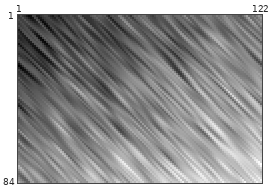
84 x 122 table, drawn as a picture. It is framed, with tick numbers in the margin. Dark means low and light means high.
The ninth with the lowest average is the top left. Streaks slant down to the right. The bottom right is the ninth with the highest average. There is an overall slope up to the bottom right.
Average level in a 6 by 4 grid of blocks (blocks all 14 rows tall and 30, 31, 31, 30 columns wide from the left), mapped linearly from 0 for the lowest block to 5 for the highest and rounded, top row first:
0 1 1 2 / 0 1 2 3 / 1 2 3 3 / 2 2 3 4 / 2 3 3 4 / 3 4 5 5
